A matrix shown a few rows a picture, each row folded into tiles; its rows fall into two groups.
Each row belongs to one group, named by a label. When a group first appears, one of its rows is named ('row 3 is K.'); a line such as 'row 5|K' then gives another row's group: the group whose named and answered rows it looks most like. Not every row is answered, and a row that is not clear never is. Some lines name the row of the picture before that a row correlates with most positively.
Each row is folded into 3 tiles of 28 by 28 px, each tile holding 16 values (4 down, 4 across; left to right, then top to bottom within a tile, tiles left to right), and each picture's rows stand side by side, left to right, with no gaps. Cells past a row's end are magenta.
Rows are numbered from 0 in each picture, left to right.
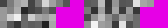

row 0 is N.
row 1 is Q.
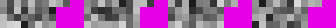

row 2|Q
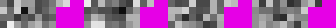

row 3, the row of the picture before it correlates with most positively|1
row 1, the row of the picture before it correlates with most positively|2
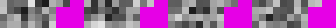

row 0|Q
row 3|N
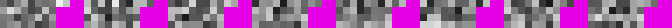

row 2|N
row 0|N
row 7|N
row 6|Q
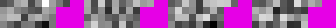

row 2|N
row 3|N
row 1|Q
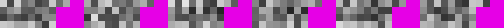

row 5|Q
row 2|Q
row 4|Q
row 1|Q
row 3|Q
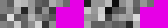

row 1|N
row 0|Q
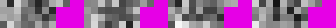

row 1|Q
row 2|Q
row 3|Q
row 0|Q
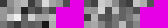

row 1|Q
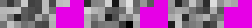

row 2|N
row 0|N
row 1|N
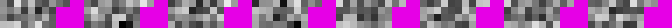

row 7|N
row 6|Q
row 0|Q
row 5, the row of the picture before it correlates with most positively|0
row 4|Q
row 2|N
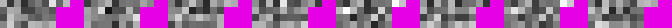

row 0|Q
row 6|N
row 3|Q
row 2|N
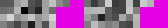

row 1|N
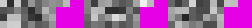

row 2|N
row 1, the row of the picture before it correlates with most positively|0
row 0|Q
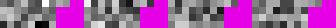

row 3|N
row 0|N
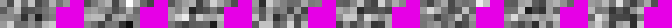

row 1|N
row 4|N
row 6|N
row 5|N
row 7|Q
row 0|Q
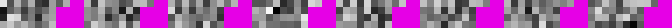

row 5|Q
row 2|Q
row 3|N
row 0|Q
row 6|Q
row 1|Q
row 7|N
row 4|Q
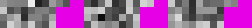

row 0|Q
